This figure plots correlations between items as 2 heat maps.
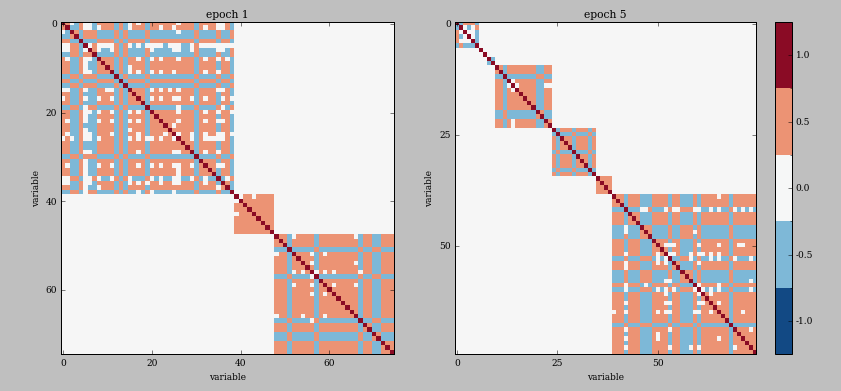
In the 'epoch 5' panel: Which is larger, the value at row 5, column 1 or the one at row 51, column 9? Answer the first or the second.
the first
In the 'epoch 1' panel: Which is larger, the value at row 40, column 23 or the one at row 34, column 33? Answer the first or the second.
the second
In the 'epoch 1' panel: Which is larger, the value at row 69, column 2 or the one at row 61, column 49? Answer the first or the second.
the second
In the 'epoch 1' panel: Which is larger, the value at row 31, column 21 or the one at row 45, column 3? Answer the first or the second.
the first
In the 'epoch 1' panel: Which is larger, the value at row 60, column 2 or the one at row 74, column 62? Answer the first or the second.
the second
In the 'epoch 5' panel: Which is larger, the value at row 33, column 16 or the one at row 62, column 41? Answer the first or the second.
the second
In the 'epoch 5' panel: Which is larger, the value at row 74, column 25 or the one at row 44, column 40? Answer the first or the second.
the second
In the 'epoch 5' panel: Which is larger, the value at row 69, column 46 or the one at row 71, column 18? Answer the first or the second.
the second
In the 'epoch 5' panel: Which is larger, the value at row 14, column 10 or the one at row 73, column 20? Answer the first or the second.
the first
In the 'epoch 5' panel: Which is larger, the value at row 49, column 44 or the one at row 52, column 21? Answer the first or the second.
the first
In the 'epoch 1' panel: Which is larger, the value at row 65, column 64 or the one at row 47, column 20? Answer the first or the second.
the first
